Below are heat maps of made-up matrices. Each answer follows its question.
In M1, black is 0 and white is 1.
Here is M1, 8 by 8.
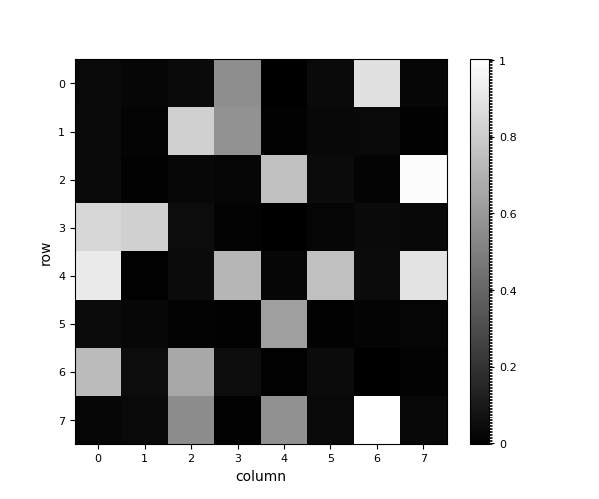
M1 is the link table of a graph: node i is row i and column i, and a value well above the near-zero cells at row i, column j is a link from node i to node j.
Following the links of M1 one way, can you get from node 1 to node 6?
yes
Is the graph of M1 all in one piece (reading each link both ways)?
yes
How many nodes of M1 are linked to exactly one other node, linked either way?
1
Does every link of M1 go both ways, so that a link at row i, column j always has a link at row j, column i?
no
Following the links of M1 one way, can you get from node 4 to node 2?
yes
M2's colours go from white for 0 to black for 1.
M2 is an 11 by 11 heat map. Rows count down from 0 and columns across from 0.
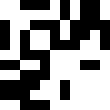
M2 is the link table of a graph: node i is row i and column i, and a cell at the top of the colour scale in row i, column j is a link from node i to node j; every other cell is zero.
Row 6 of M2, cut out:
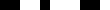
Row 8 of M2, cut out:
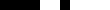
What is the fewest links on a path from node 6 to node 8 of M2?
1
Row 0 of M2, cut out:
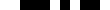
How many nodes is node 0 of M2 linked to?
6
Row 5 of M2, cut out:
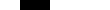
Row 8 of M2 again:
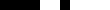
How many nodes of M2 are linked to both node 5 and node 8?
2
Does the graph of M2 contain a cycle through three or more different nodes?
yes
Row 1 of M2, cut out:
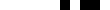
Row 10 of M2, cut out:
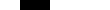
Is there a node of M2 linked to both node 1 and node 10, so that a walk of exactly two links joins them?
no
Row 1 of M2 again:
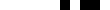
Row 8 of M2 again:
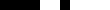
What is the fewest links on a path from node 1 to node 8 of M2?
1
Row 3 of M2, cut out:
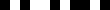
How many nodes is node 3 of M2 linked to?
6
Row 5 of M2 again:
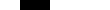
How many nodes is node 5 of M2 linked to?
3
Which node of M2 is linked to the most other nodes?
node 2
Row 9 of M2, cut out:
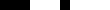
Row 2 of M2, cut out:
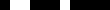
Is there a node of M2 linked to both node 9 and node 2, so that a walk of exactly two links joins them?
yes
